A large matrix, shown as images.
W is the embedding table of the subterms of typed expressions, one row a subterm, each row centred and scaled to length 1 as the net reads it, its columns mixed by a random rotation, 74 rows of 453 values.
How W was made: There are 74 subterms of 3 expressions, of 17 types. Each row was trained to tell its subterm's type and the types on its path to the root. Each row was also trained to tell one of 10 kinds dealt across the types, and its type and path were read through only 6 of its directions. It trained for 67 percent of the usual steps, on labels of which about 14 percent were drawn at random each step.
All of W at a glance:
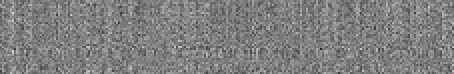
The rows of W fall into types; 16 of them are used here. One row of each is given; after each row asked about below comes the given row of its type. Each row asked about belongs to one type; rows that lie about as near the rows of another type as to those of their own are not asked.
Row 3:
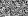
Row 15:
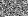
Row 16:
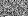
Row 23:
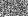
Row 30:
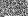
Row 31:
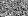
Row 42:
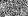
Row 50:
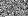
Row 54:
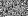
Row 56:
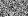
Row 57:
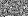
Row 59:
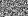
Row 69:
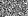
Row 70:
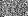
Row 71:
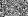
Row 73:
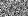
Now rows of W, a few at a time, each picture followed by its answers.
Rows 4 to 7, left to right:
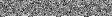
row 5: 31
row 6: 57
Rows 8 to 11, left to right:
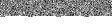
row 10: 50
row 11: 42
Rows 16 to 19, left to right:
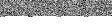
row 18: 54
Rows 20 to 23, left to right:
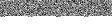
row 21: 50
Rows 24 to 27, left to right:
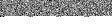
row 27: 16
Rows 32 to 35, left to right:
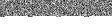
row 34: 57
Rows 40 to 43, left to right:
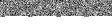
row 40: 42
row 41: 71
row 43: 56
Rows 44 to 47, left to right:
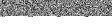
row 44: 54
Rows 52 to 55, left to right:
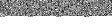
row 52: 57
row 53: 16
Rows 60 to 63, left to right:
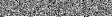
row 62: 54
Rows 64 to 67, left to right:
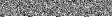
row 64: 70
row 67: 50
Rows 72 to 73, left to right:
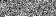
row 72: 42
